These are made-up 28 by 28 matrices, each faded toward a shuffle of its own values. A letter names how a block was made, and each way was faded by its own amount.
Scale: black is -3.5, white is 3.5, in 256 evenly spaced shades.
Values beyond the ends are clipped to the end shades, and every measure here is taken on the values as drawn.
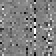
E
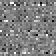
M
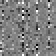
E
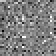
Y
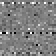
M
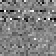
M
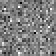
Y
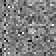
Y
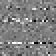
M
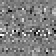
M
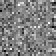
Y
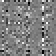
E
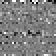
M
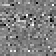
M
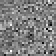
Y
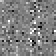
E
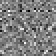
Y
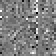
E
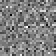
Y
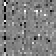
E
